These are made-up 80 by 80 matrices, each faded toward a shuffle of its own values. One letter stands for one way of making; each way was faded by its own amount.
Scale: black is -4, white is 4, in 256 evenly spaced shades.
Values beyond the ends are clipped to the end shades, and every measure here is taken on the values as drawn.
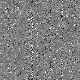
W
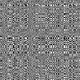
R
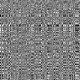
R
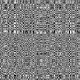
R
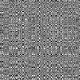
R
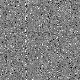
W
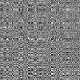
R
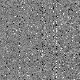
W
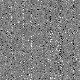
W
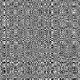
R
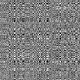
R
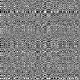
R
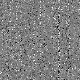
W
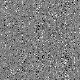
W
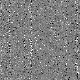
W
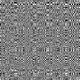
R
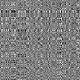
R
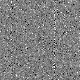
W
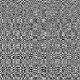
R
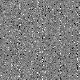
W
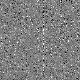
W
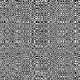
R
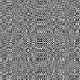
R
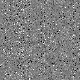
W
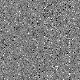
W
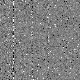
W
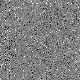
W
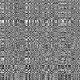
R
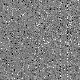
W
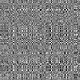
R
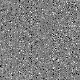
W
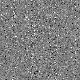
W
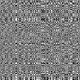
R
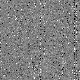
W
